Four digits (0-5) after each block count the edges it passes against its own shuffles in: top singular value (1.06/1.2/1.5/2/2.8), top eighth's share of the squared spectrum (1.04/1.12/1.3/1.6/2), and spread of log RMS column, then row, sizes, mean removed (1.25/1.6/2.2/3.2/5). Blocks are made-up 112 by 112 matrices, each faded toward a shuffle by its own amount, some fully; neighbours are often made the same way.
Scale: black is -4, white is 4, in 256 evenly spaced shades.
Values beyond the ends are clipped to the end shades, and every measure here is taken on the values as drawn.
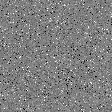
2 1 0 0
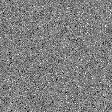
3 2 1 0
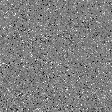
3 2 0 1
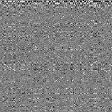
5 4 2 3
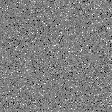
3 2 0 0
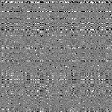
5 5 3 4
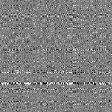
5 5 3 4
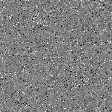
2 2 0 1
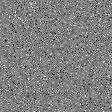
1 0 0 0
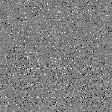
4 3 1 2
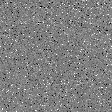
2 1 0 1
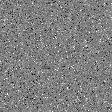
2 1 0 0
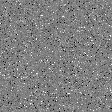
1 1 0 0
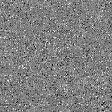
3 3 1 1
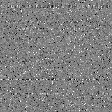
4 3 0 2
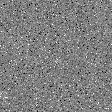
0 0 0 0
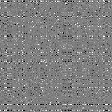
5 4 2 3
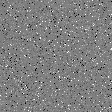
0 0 0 0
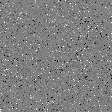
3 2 0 0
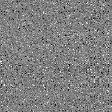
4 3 2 1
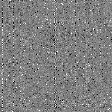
4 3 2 1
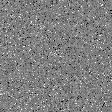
0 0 0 0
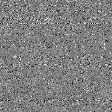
2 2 0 3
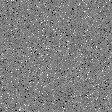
0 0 0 0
